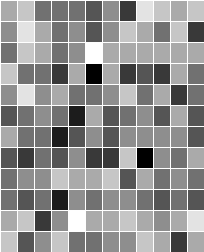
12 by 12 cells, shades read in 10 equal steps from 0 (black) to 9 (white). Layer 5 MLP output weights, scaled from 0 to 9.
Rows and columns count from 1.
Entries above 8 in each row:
0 0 1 0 0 0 0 0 0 0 1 0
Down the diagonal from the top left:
6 8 6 2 4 6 3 7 6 3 6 6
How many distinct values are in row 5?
6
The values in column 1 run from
3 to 7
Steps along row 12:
down up up down same up same up down down up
